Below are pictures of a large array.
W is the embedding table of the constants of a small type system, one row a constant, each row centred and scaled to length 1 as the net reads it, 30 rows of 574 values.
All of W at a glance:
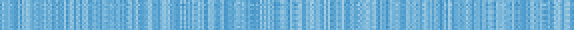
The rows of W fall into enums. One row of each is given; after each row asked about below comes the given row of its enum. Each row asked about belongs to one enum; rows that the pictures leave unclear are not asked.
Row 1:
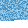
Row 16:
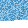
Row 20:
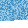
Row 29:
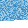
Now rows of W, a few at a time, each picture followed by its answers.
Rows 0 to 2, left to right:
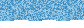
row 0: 20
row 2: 20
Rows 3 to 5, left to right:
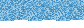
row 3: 16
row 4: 29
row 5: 29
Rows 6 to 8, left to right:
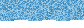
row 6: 1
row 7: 16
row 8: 20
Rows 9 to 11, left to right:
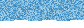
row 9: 29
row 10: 20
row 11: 1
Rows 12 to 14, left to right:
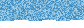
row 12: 20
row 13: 1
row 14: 29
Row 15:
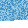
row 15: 20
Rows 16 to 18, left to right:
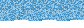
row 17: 1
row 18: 1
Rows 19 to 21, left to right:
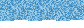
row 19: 20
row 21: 29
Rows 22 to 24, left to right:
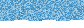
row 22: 16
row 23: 1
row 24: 29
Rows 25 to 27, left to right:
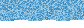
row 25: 1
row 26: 16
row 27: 20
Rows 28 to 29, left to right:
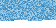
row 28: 1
